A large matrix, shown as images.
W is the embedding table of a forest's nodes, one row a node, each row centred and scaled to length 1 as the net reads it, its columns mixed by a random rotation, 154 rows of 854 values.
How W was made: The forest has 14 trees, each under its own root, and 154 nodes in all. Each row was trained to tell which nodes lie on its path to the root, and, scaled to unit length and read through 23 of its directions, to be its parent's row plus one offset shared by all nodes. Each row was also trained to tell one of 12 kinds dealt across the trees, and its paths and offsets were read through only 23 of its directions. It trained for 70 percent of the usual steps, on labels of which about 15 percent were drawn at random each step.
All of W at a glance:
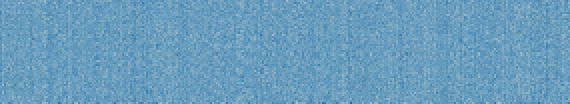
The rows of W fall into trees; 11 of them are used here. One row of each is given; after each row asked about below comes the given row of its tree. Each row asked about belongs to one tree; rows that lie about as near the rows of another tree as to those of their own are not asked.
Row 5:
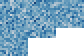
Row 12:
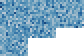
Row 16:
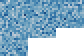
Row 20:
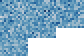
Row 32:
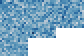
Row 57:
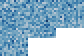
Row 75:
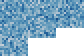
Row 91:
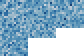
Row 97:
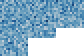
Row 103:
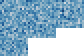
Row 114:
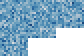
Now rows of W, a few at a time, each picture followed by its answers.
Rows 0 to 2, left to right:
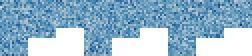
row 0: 57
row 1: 12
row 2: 57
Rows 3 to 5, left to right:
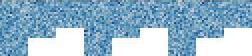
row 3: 20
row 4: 5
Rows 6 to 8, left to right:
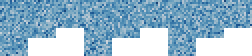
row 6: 32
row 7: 97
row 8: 16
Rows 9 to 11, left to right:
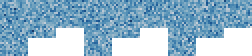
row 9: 114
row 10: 97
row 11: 97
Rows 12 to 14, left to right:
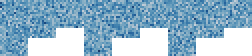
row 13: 75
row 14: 97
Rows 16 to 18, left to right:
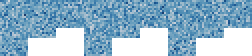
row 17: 75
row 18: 97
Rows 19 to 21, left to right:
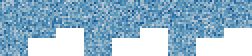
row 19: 91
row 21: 32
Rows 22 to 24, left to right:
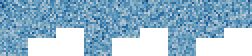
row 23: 103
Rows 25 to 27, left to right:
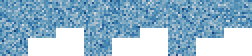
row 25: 114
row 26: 32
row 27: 75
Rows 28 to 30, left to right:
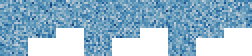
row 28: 57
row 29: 114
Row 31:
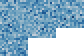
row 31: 5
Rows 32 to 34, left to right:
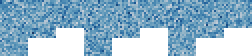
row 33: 97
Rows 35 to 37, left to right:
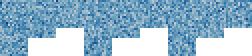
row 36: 97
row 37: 114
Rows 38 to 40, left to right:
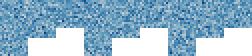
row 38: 75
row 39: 103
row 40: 16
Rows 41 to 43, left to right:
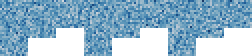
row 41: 5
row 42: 75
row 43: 12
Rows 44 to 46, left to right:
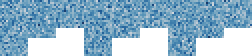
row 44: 20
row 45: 57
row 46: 97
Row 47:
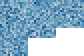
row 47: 5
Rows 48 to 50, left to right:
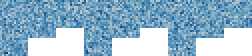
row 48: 103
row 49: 57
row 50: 5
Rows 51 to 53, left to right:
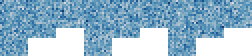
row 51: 103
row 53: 32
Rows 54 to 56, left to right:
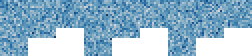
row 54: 75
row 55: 57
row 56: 32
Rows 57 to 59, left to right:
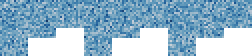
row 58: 97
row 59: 32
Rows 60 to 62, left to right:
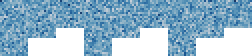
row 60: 57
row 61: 20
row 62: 114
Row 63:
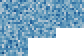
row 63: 75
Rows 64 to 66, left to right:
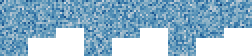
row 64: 103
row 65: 16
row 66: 32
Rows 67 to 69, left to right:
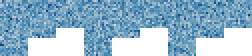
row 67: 16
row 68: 5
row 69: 12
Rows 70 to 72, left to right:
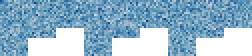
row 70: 16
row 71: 32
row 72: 12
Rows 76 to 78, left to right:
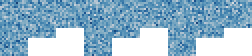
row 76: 57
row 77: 57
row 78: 32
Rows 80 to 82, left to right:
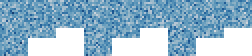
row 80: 114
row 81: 16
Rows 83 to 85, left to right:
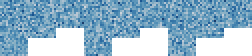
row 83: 114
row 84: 16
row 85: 97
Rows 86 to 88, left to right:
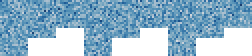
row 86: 20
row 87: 16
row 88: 114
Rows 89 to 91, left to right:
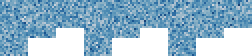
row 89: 32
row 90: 12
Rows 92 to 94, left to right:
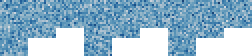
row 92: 75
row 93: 57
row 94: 97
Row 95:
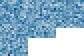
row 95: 75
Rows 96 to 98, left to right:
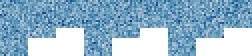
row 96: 114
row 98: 114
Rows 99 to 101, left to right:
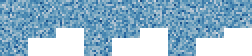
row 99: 91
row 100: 16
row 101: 20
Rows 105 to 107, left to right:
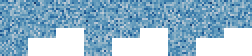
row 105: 5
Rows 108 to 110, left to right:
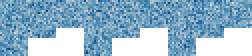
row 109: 97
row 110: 32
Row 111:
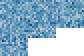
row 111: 114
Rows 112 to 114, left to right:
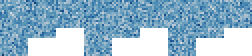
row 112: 16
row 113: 12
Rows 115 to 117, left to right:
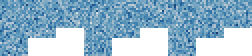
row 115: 114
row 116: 75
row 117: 75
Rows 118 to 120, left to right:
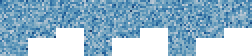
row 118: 32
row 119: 16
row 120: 114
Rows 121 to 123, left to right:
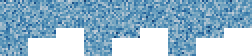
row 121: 5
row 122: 32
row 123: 103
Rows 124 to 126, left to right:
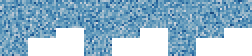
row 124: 16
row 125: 5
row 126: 114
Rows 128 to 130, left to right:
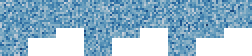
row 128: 16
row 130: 20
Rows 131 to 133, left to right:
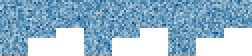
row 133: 75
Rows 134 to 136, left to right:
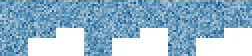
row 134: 32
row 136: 16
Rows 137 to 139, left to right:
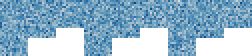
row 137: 12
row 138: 97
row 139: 97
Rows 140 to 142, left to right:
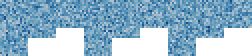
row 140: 12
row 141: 114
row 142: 103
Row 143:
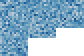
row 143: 16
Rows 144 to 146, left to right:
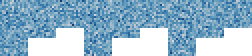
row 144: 57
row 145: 97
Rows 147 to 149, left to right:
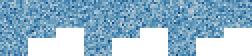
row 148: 32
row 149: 20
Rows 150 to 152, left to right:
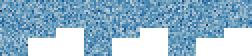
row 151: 20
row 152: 5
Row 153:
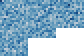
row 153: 57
